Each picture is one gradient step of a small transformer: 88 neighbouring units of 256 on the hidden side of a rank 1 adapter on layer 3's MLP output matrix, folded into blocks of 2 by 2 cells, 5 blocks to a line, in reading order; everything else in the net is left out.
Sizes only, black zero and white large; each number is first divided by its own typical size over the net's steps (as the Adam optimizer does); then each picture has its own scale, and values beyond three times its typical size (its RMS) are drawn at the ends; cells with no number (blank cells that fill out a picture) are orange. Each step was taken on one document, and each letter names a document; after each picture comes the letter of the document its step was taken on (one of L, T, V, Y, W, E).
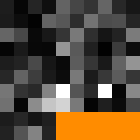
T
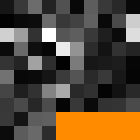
T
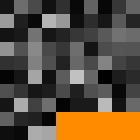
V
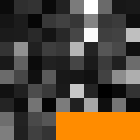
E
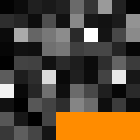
E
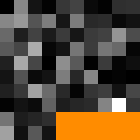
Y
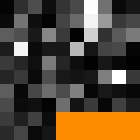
E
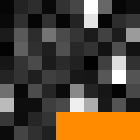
E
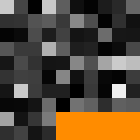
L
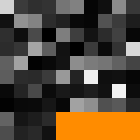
L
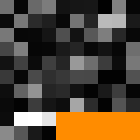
L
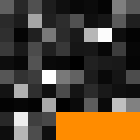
L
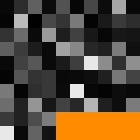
E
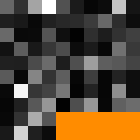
L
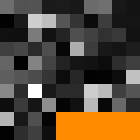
Y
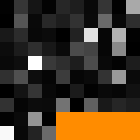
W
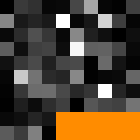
Y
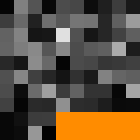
T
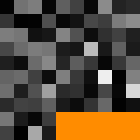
T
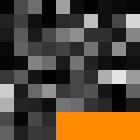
T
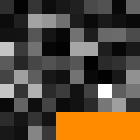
Y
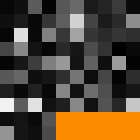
T
